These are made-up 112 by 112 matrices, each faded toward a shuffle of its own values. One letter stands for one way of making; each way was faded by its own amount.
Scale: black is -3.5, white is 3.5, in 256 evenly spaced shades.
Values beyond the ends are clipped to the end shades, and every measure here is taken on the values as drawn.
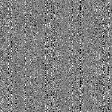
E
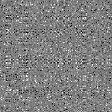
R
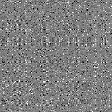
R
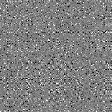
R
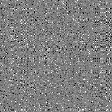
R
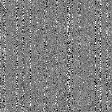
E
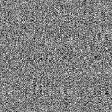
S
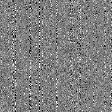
E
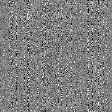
E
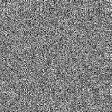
S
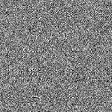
S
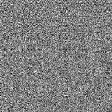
S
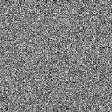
S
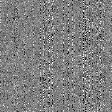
E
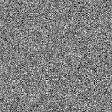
S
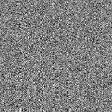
S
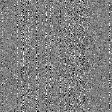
E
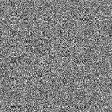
S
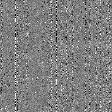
E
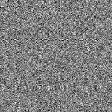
S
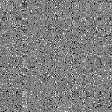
R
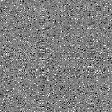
R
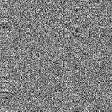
S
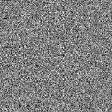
S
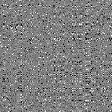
R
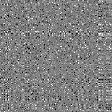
R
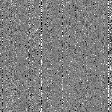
E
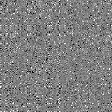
R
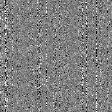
E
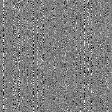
E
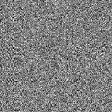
S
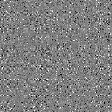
R
